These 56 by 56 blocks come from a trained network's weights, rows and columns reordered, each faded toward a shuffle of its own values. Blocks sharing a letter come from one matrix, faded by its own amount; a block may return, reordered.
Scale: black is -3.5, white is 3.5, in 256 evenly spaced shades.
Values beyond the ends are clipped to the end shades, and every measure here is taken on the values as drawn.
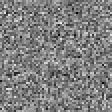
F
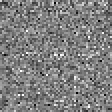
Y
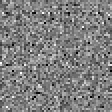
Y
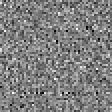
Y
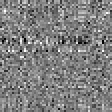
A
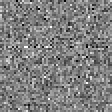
Y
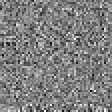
A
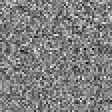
F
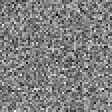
F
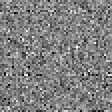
Y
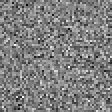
F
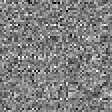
A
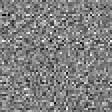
A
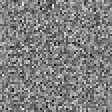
F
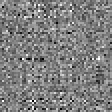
A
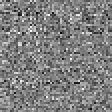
A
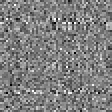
A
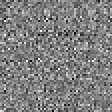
A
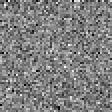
Y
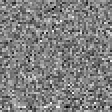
F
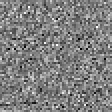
Y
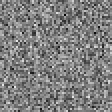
F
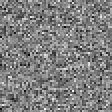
F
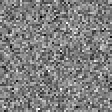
F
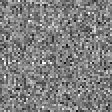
Y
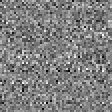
A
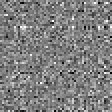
A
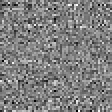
A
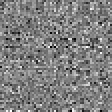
A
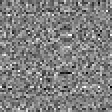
A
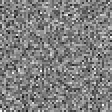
F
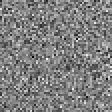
F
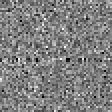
Y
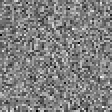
F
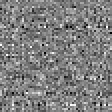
A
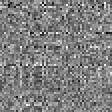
A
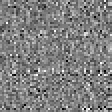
A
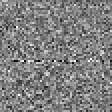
F
